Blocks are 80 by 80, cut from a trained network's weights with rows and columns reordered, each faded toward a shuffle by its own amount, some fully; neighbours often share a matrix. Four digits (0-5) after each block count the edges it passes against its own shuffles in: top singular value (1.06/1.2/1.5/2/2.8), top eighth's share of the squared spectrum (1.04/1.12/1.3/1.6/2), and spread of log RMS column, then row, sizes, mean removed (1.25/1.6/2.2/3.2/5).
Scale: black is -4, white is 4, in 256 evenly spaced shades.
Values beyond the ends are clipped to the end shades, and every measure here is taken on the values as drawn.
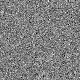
0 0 0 0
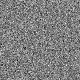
0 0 0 0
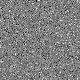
0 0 0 0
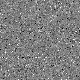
2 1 0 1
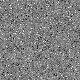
0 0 0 0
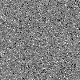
1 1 0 0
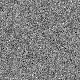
0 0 0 0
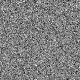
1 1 0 1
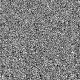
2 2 0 1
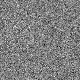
1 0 0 0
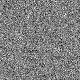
1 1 0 1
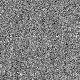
2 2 0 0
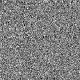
3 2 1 1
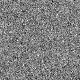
1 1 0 0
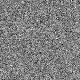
2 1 0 0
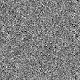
3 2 1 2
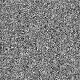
2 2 0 1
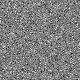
1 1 0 0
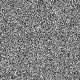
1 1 0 0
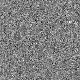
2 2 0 1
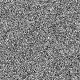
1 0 0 0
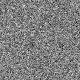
1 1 0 0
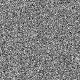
1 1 0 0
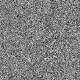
1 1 1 0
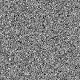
2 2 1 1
